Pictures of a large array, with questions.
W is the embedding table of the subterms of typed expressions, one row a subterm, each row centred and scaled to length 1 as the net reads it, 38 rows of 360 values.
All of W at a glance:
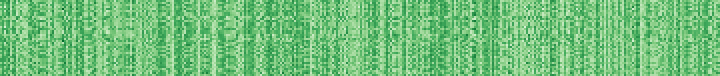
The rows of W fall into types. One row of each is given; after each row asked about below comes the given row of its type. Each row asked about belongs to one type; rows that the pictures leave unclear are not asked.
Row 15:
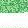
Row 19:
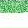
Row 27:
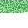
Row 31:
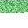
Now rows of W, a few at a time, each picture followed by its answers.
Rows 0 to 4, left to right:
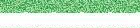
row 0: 19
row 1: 27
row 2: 15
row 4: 27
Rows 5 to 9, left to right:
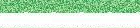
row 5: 15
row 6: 27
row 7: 27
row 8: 19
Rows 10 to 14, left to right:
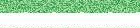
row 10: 27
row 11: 15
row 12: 15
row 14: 31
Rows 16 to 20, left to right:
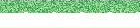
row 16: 15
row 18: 15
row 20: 31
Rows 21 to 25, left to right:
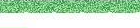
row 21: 15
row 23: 27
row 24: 19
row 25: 27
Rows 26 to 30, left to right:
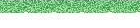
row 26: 15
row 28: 31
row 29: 19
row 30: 19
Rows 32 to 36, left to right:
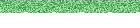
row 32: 19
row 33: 15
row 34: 27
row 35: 31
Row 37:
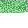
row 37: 19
